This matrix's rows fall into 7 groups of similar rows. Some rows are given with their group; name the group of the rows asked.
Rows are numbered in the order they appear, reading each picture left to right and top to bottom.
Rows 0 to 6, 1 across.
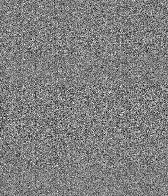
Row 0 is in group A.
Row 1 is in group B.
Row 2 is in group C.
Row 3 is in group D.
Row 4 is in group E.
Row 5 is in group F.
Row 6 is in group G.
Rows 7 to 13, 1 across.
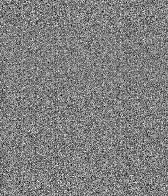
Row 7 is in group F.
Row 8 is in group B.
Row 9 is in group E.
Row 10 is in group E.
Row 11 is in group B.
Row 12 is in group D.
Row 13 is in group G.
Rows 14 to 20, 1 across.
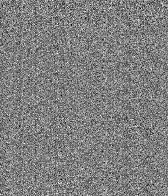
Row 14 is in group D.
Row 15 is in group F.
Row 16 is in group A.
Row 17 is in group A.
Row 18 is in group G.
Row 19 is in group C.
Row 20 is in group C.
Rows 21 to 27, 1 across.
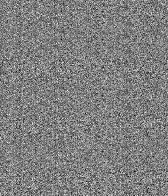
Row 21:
A
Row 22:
A
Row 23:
G
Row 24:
A
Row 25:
B
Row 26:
C
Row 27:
B
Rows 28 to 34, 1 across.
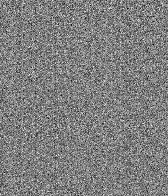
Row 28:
D
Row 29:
B
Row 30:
B
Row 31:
E
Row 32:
F
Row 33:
A
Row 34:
E
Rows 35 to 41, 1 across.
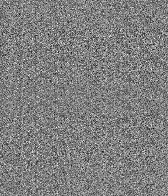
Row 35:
G
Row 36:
D
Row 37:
A
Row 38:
A
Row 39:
A
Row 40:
F
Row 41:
F
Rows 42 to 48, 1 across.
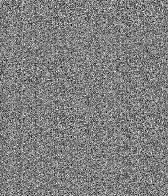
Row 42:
D
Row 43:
B
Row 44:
E
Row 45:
D
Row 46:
D
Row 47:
A
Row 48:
A
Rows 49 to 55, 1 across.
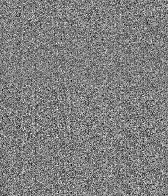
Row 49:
B
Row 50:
A
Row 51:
D
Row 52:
F
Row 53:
F
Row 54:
D
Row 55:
D
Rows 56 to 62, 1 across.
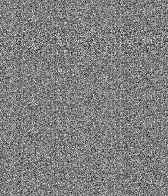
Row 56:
B
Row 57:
B
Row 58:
C
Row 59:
B
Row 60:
B
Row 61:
G
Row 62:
A
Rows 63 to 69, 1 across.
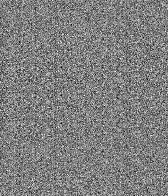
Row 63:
D
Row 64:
G
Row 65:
E
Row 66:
E
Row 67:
E
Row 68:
G
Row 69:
B
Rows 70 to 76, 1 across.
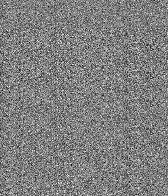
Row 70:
E
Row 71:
G
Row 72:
G
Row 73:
G
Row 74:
G
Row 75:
D
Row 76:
C
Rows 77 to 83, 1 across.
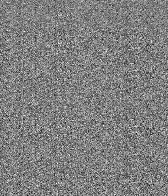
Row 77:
C
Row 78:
C
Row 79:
G
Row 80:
B
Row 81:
G
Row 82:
G
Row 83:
A
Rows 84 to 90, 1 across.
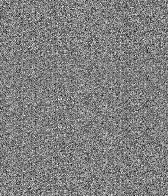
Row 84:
G
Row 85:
B
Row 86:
B
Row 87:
C
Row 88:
C
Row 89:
D
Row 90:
B
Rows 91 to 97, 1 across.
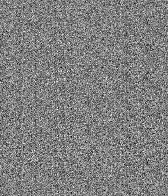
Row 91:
B
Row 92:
G
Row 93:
C
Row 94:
D
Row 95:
D
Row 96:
B
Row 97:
D
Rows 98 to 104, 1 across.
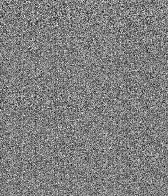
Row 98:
F
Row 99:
B
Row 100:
G
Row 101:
E
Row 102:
C
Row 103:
D
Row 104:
A
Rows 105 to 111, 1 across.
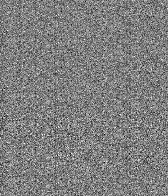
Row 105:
A
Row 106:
E
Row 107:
A
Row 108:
E
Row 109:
E
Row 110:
C
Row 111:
E
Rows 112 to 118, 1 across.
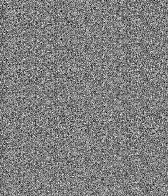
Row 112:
E
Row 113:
E
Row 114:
E
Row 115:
E
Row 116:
D
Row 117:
E
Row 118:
G
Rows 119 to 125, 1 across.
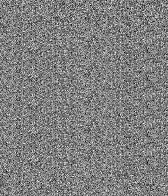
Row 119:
D
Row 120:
B
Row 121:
B
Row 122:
B
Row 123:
B
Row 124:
B
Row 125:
G
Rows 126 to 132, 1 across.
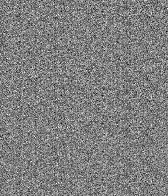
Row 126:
A
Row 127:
E
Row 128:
B
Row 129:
A
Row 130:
C
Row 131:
F
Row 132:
A
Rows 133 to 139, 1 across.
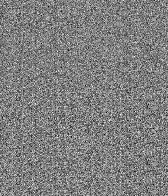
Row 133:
E
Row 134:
G
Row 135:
A
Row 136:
B
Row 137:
D
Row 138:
B
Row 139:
B
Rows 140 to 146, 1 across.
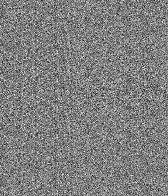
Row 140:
E
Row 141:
F
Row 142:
F
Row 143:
A
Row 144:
F
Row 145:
E
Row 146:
G
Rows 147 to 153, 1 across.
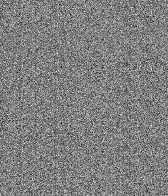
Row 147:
G
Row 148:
F
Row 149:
A
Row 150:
G
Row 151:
E
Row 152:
A
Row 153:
B
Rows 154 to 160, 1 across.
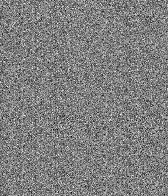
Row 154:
G
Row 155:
F
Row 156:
E
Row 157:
G
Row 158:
D
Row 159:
A
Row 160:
D
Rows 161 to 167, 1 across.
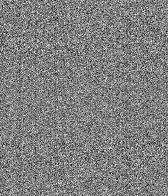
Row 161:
F
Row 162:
E
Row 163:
A
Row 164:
C
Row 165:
B
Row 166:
D
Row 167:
C
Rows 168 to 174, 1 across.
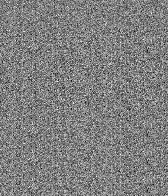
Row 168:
A
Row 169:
B
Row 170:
D
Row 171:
D
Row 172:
B
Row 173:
B
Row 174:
B
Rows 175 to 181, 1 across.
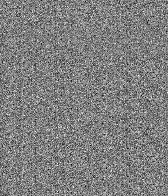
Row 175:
B
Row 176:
E
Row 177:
D
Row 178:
A
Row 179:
C
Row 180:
D
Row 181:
D
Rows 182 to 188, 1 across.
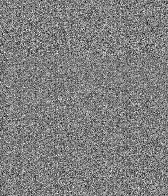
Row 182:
B
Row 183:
F
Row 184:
E
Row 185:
C
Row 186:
E
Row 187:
A
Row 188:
D
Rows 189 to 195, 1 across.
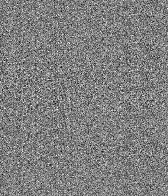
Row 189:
A
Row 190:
G
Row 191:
E
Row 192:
F
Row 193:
F
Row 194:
A
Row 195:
G
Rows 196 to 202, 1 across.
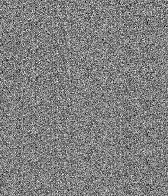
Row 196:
B
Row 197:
F
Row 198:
F
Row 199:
G
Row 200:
B
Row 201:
B
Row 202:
G
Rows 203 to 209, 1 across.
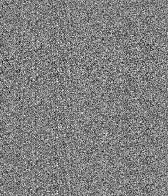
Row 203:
F
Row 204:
G
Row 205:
F
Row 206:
G
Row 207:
C
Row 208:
F
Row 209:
F
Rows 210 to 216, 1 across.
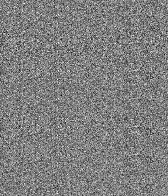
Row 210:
A
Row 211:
E
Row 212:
G
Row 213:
A
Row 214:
G
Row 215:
G
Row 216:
F
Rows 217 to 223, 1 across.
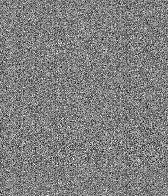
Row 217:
B
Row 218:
C
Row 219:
E
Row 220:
B
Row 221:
G
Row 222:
D
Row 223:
C
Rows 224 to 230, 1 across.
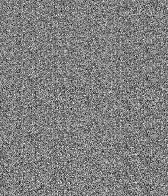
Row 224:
A
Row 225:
B
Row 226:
B
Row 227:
D
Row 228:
B
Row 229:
G
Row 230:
G
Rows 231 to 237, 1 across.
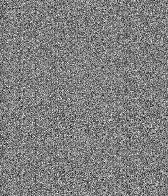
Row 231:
E
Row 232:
A
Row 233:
G
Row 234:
G
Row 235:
D
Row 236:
E
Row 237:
D
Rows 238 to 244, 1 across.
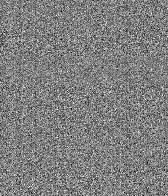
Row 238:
A
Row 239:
E
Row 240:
C
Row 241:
D
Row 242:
D
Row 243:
B
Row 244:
B
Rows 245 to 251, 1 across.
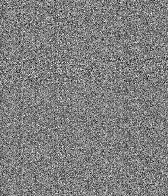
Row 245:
E
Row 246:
G
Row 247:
B
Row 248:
G
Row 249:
A
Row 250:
G
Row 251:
D
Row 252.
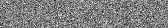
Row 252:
C
